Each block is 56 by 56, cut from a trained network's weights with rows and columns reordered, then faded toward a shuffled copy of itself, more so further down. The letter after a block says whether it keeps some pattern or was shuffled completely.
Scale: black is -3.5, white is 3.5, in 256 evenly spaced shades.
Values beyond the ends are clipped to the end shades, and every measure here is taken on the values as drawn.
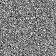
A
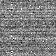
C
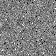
A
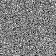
A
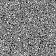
A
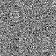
C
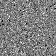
A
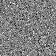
A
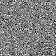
C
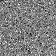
A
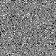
C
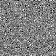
C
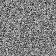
A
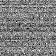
C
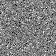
A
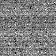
C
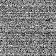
C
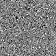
C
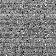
C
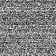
C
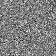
A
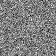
A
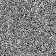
A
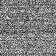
C
